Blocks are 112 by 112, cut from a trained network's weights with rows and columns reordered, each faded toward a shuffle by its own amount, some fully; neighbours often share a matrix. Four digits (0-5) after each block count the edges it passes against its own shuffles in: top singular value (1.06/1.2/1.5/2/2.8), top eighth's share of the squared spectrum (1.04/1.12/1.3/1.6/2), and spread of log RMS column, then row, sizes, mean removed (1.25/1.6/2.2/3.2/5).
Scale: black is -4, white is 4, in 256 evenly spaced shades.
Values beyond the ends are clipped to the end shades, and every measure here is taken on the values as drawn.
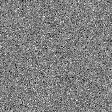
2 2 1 0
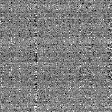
4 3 3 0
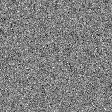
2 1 0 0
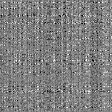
4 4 1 4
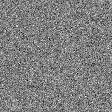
0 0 0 0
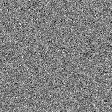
2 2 0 1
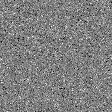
0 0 0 0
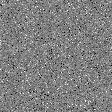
0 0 0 0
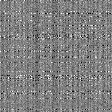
4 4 1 4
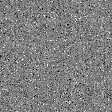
0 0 0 0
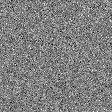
0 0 0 0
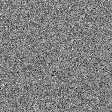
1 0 0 0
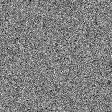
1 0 0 0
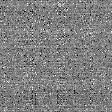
3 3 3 0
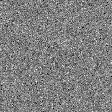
2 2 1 0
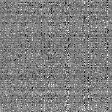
4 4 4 0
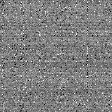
3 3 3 0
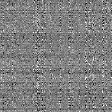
4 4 4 1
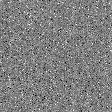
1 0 0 0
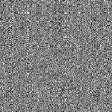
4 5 3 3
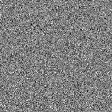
3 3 0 2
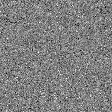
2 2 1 0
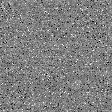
1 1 1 0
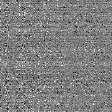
3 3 3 0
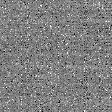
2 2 2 0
